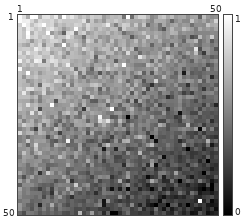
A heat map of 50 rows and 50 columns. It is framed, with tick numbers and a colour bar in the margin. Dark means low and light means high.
Neither half mirrors the other. No single row or column stands out from its neighbours. There are no regular stripes. The top left is the ninth with the highest average. On average the colour sits 50% of the way up the scale. Values rise toward the top left. The ninth with the lowest average is the bottom right.
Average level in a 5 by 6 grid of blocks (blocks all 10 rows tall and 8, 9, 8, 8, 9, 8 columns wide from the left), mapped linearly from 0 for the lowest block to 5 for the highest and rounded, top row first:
5 4 4 4 3 3 | 4 4 3 3 3 2 | 4 3 3 2 2 1 | 3 2 2 2 1 1 | 2 2 1 1 0 0
